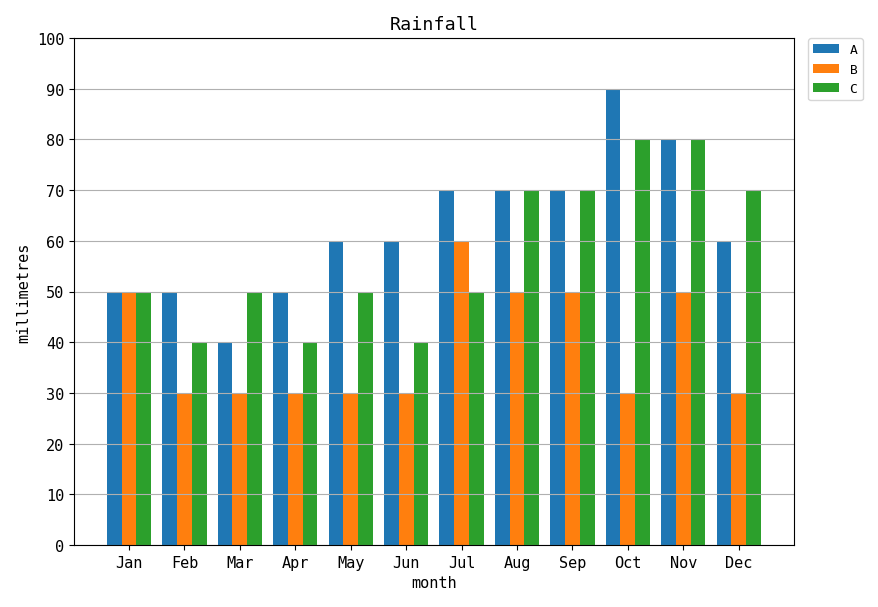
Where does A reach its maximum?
Oct
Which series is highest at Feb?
A
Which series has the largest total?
A
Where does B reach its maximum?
Jul
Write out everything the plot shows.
Title: Rainfall
x-axis: month, ticks Jan Feb Mar Apr May Jun Jul Aug Sep Oct Nov Dec
y-axis: millimetres, ticks 0 10 20 30 40 50 60 70 80 90 100
Legend: A, B, C
Values:
A: 50 50 40 50 60 60 70 70 70 90 80 60
B: 50 30 30 30 30 30 60 50 50 30 50 30
C: 50 40 50 40 50 40 50 70 70 80 80 70
